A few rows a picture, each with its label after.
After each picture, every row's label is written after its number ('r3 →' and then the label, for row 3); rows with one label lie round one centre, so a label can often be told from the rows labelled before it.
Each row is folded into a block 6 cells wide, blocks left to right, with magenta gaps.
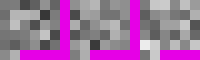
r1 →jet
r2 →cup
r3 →cup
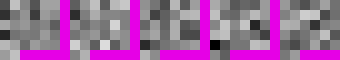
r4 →cup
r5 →cup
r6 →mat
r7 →mat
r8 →jet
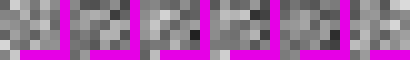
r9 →cup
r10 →jet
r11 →jet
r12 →jet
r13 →jet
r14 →cup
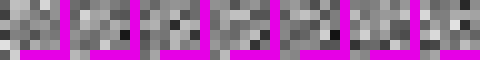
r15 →cup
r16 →jet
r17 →jet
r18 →jet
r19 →jet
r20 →mat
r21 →mat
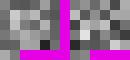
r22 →jet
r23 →mat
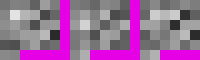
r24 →jet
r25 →jet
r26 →jet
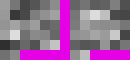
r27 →mat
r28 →jet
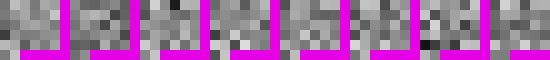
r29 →cup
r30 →jet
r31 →cup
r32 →cup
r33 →cup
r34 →cup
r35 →mat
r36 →cup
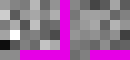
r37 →mat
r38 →jet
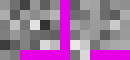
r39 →mat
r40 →cup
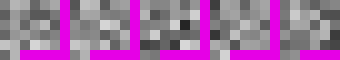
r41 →cup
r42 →cup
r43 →mat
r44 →cup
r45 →jet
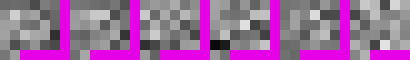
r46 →jet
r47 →jet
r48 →mat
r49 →mat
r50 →jet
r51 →cup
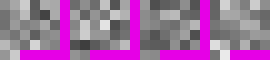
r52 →cup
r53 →mat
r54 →jet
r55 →cup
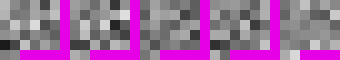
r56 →mat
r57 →mat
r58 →jet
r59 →mat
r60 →cup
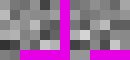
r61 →mat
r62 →mat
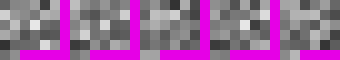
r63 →mat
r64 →mat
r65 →jet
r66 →mat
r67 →jet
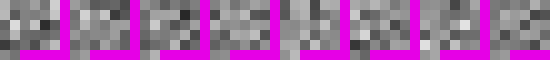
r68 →mat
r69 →jet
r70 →jet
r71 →jet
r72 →cup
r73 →mat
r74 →cup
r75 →jet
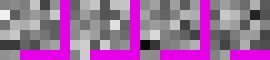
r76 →mat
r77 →cup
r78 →mat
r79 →jet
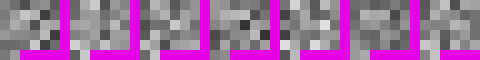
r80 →jet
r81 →cup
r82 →cup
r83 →jet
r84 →cup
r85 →jet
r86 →cup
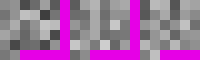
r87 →jet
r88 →cup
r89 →cup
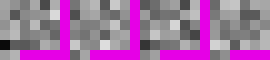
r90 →mat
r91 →cup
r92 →mat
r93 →cup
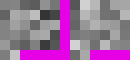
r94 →jet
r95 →cup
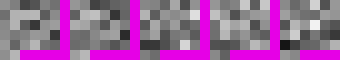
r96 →jet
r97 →jet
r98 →mat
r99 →mat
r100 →mat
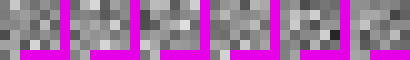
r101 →cup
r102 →cup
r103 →cup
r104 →cup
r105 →jet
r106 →jet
